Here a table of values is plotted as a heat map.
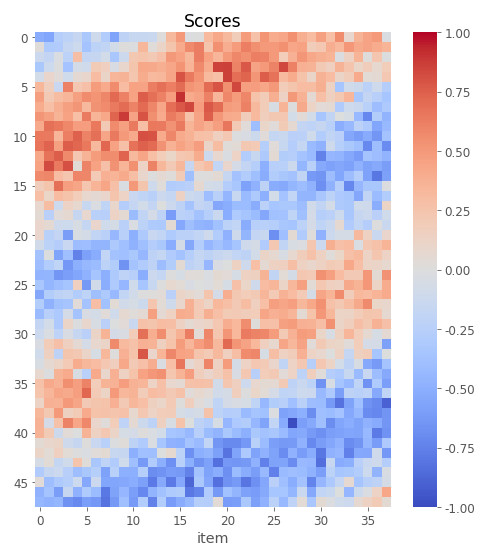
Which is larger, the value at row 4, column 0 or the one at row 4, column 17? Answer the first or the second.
the second
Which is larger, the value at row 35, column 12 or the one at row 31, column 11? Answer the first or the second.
the second
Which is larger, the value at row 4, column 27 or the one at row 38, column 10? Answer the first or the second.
the first
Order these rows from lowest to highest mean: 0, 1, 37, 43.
43, 37, 0, 1
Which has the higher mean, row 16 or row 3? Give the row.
3
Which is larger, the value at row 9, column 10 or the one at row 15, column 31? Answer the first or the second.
the first
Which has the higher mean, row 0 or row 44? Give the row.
0
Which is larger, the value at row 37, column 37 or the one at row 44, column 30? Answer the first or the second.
the second
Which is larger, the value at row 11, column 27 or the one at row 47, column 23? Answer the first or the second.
the first
